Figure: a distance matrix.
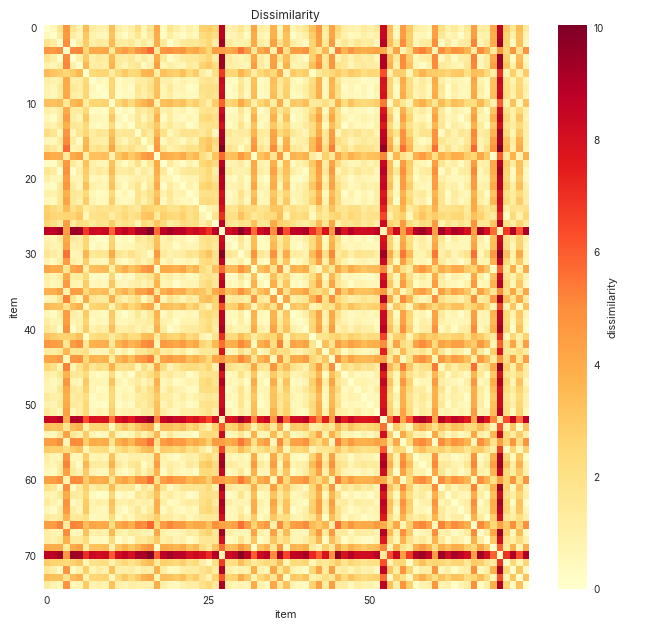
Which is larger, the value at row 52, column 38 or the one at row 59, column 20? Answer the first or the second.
the first
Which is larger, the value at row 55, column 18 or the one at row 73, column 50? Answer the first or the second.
the first
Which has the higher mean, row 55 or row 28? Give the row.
55
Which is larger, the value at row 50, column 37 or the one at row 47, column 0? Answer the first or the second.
the first
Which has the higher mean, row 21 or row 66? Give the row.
66
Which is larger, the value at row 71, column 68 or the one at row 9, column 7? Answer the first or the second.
the first
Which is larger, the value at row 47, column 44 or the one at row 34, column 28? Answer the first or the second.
the first
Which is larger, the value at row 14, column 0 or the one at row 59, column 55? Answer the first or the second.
the second
